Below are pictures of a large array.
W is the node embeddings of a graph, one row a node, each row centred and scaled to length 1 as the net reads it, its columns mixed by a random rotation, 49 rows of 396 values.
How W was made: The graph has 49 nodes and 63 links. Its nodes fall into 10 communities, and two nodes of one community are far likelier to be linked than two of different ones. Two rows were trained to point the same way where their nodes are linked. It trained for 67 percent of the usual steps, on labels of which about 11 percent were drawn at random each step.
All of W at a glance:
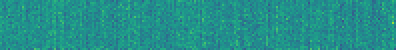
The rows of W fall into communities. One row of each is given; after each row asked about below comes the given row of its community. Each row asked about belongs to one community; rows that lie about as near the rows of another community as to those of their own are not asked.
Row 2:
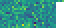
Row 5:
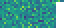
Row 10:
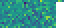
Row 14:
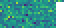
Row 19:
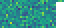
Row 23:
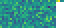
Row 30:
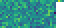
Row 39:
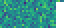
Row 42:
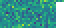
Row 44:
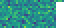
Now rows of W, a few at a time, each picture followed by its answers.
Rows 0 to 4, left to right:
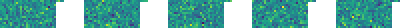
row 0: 23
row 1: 2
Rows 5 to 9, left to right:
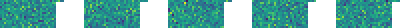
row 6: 14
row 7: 30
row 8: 2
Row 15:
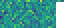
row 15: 10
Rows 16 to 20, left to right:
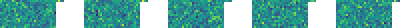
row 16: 30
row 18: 10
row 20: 5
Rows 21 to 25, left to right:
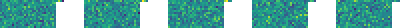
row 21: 5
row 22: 30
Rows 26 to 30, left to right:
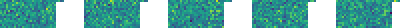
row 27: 10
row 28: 14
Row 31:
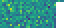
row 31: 23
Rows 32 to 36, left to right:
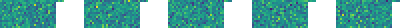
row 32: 2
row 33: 42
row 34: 39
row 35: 19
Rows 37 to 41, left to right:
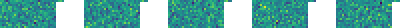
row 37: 44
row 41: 19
